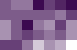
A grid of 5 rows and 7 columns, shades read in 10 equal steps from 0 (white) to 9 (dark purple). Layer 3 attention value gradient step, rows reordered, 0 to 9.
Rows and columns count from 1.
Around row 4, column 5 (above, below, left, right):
4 4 6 6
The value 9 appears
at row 1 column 4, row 1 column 7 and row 3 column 3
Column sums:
27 30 32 28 26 29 24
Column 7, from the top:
9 7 4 4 0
